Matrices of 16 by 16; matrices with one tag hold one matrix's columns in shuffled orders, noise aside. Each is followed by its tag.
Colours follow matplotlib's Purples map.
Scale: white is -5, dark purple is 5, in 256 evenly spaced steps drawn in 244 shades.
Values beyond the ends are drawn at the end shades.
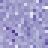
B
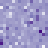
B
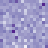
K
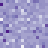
K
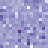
B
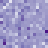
B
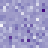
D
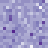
B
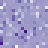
B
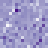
D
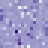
B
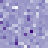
B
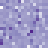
B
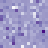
B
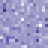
D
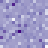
K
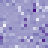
D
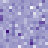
B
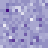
D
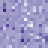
D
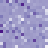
K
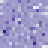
B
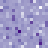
B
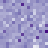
K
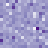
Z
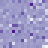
K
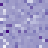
K
